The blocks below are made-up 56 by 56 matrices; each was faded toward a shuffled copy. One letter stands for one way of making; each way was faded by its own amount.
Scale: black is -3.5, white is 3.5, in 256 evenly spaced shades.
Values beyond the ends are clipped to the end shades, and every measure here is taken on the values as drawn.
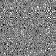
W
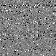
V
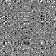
W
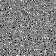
V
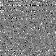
V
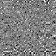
W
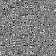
W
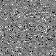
V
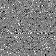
V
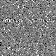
V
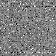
V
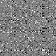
W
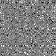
W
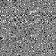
W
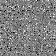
V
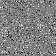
V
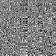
W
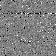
V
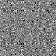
W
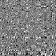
W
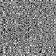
W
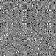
W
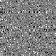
W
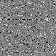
V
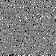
V
